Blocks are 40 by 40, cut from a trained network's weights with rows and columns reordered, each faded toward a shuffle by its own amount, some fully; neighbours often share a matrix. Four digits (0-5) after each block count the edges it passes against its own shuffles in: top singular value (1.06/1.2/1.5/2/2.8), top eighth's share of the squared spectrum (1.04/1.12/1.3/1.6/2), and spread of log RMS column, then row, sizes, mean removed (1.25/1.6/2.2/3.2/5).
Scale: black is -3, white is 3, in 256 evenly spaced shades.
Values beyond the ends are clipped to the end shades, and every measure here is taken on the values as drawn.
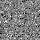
0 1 0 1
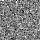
0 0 0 0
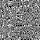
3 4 2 2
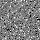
0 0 0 0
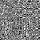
3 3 1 1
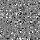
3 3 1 2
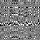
3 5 2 3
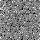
2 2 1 0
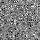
2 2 0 0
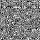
3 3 0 2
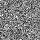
0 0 0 0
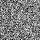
1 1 0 0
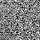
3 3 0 1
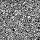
1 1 0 0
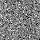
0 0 0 0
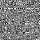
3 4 0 2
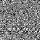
3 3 0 2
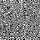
3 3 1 2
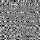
3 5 2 3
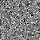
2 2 0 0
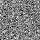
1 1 0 0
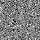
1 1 0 0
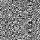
3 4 2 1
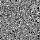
2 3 1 0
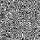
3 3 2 0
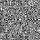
2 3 1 1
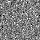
0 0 0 0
